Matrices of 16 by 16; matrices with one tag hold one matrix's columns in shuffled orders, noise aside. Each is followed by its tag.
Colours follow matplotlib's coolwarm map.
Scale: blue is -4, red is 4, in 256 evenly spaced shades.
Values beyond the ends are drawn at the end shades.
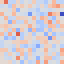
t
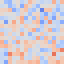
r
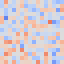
r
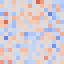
t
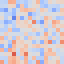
r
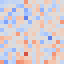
r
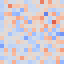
t
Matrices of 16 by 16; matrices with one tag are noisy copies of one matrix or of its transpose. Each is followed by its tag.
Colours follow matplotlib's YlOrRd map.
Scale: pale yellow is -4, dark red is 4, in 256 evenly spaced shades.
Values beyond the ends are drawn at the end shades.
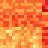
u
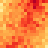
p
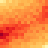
p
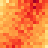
p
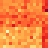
u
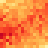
p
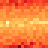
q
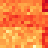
u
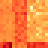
u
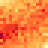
p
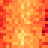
q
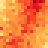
p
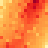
p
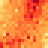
p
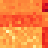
u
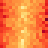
q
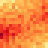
p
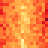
q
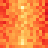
q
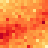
p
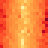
q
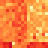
u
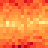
q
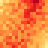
p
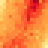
p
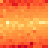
q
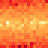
q
